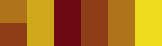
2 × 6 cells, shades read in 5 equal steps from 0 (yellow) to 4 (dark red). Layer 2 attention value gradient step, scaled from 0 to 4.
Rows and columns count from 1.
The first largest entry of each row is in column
3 3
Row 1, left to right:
2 1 4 3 2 0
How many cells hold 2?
3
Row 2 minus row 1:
1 0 0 0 0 0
